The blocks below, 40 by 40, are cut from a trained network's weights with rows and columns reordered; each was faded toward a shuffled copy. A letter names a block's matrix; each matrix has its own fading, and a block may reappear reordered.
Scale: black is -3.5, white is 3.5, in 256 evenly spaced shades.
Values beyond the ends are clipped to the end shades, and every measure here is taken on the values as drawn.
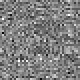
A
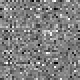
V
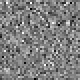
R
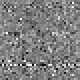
V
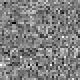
A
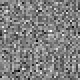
A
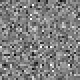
R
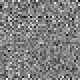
V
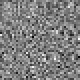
A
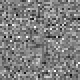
R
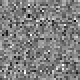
R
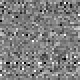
V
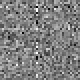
A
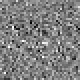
R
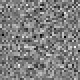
A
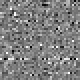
V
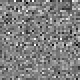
V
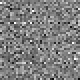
R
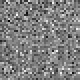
R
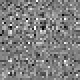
V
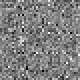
R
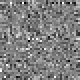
V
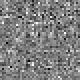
R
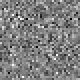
R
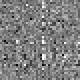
A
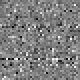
V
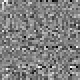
A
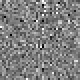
R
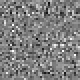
R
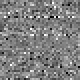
V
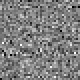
V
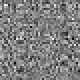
A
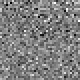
R
